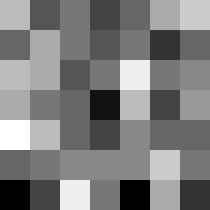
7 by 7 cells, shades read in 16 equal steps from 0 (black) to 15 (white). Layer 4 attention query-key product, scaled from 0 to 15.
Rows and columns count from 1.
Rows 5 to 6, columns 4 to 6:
4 8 6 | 8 8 12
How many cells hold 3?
2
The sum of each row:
55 44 62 48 56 56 38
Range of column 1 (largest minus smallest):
15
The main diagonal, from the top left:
11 10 5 1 8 12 3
